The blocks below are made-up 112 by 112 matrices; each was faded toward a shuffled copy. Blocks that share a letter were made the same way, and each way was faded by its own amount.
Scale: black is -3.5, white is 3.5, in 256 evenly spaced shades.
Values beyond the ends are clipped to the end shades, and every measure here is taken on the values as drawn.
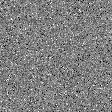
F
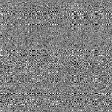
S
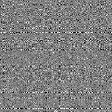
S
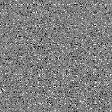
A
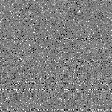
A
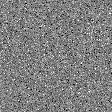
F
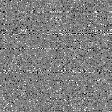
A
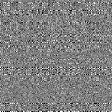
S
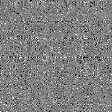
A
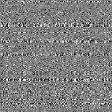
S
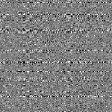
S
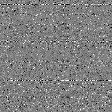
A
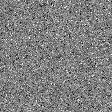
F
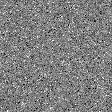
F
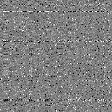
A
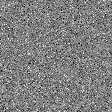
F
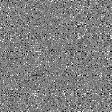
A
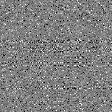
A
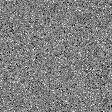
F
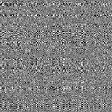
S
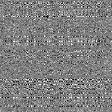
S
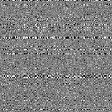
S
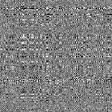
S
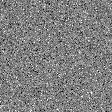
F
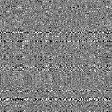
S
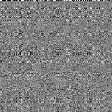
S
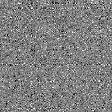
A
